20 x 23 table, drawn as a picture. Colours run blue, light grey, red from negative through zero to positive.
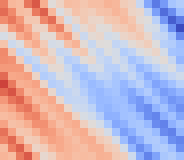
Grain: diagonal, down to the right. Lone odd cells: none. Slope: up to the left.
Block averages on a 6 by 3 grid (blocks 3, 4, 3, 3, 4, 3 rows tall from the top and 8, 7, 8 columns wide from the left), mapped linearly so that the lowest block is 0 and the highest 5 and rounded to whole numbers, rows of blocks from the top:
541 | 432 | 421 | 510 | 520 | 540
